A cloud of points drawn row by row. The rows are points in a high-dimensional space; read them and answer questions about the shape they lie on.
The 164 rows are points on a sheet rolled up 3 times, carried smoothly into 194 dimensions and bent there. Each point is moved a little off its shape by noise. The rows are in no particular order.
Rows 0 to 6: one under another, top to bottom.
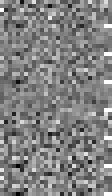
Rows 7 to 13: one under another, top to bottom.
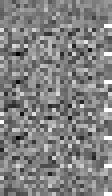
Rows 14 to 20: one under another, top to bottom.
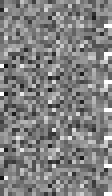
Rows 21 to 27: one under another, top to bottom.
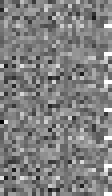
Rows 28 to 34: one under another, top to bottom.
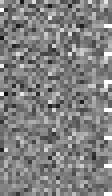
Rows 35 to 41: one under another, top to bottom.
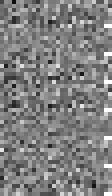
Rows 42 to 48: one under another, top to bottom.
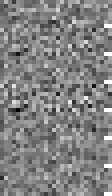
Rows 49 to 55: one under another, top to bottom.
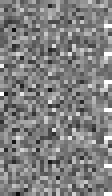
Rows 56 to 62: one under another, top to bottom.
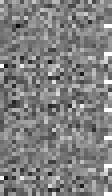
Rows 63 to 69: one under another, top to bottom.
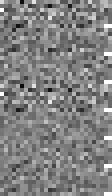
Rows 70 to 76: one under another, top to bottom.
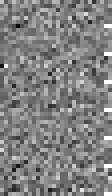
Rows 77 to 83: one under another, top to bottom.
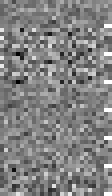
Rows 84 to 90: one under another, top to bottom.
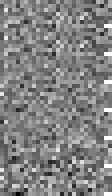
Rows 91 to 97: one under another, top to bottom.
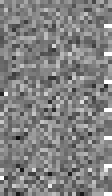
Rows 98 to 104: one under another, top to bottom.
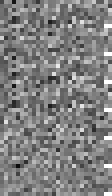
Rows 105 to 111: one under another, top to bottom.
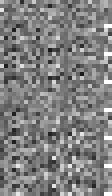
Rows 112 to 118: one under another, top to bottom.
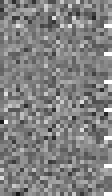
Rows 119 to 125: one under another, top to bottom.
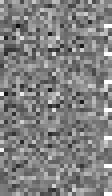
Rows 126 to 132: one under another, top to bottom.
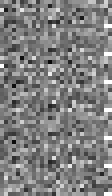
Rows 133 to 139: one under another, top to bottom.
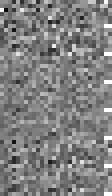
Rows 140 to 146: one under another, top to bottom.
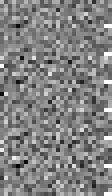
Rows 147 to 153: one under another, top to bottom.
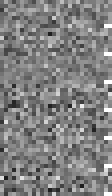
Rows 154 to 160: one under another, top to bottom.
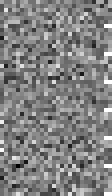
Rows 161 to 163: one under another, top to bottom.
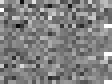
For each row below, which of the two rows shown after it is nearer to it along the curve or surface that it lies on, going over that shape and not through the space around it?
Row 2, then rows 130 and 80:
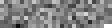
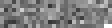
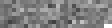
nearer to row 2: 130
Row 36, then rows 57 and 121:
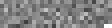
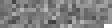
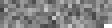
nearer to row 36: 121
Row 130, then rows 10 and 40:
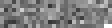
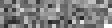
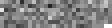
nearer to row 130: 40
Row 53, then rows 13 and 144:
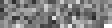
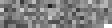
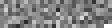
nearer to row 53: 144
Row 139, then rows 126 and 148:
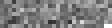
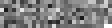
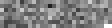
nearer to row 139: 148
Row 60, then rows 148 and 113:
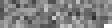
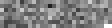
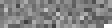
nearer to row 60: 113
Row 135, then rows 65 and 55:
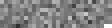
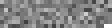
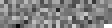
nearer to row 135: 65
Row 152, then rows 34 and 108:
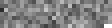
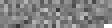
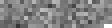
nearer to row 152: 34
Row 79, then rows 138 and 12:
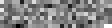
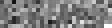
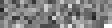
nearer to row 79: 138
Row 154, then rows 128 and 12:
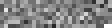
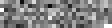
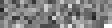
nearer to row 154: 12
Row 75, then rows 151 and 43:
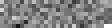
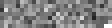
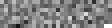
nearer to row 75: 43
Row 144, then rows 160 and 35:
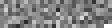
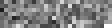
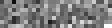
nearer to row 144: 160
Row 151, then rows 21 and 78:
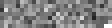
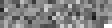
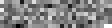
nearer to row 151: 21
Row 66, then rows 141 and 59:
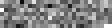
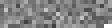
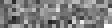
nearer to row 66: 59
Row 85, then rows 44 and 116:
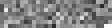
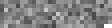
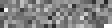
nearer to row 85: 116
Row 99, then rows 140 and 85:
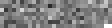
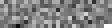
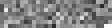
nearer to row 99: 140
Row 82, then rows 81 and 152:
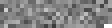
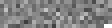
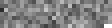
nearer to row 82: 81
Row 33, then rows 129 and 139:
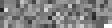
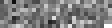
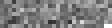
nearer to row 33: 129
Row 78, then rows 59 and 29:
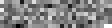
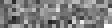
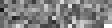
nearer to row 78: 59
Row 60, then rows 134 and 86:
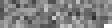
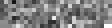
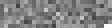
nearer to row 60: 86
